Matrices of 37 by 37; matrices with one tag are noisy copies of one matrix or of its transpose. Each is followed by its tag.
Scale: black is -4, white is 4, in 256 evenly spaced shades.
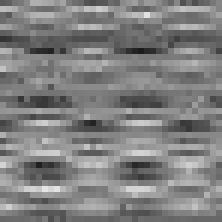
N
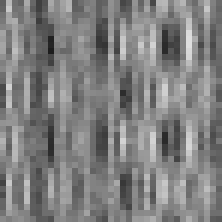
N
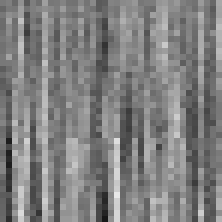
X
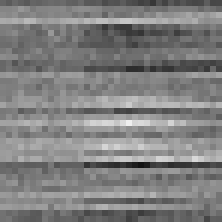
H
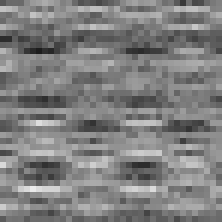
N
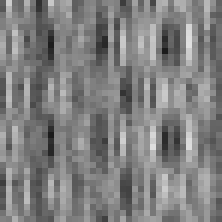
N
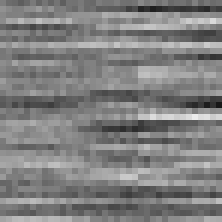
X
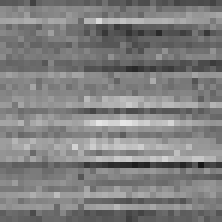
H
